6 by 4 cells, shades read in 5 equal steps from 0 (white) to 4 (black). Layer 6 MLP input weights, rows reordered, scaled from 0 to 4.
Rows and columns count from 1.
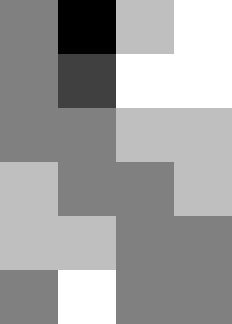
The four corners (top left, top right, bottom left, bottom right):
2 0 2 2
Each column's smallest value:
1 0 0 0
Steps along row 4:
up same down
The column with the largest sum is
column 2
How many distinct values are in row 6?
2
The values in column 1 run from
1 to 2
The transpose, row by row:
2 2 2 1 1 2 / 4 3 2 2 1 0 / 1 0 1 2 2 2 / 0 0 1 1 2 2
